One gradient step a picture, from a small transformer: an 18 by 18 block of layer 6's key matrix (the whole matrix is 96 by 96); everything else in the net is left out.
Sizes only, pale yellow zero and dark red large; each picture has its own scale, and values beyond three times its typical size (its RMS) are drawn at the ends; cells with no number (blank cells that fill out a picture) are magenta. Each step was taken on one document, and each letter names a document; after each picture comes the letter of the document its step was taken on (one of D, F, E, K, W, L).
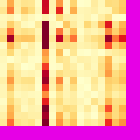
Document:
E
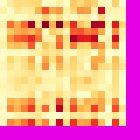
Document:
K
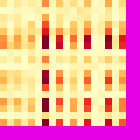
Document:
E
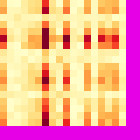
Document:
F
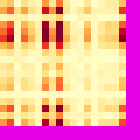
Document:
K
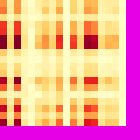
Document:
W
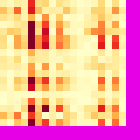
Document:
W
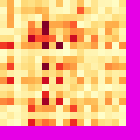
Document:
E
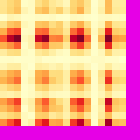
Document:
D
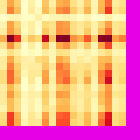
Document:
F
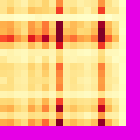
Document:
K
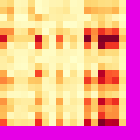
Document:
D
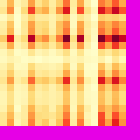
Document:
F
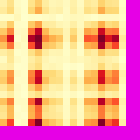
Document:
D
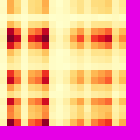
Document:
D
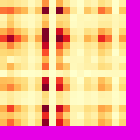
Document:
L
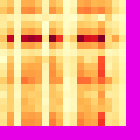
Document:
F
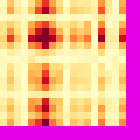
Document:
K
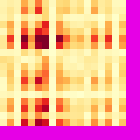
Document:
E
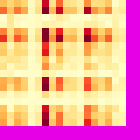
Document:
L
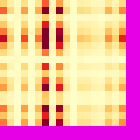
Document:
L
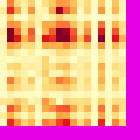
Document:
K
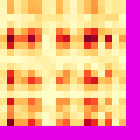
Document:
D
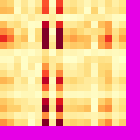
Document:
E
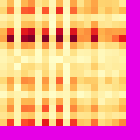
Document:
K
